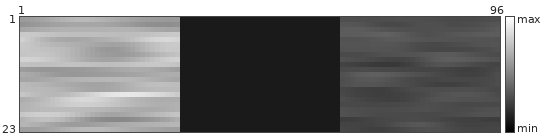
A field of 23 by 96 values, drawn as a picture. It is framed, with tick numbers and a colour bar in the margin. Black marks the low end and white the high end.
The table splits into one row of 3 panels. Panel 1,1: high, streaked across. Panel 1,2: very low, flat. Panel 1,3: low, streaked across, faint in contrast.
